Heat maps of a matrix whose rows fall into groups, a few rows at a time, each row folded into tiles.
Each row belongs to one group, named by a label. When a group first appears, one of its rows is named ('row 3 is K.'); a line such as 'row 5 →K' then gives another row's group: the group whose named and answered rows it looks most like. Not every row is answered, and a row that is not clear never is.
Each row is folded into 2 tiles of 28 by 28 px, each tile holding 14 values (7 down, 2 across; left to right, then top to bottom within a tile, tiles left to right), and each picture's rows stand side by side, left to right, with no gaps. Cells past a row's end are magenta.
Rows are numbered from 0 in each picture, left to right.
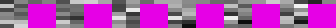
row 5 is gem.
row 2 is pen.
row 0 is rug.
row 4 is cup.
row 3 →cup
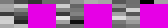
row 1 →cup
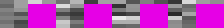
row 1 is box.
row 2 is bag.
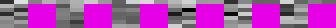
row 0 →box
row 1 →pen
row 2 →pen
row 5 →bag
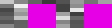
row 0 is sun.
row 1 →pen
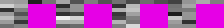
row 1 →bag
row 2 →gem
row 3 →cup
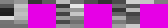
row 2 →pen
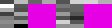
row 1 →pen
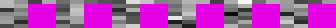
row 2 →pen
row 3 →cup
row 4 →box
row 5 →gem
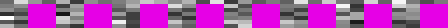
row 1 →bag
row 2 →pen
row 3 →box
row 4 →rug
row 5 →box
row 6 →cup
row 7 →sun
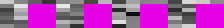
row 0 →sun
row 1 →box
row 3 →pen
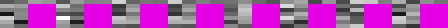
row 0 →cup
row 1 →cup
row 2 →bag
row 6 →pen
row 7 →bag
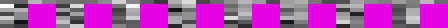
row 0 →cup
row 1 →gem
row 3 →sun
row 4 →cup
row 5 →sun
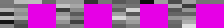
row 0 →cup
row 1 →sun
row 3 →rug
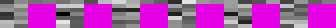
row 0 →box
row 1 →box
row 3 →cup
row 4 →gem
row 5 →rug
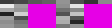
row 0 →gem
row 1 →gem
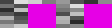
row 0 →pen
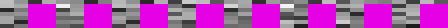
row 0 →sun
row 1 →sun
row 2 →sun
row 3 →cup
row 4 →sun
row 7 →bag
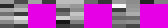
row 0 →bag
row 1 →sun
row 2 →sun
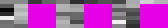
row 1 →gem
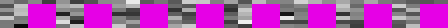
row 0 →bag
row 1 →gem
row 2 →box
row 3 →pen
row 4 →bag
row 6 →cup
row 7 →rug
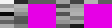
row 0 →gem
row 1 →bag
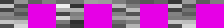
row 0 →rug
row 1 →cup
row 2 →rug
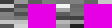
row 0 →rug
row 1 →box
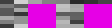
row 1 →gem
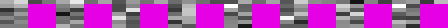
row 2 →pen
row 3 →bag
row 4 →box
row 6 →gem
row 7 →box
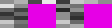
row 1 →pen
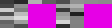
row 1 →rug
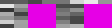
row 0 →rug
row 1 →pen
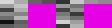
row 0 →sun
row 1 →rug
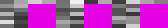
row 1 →box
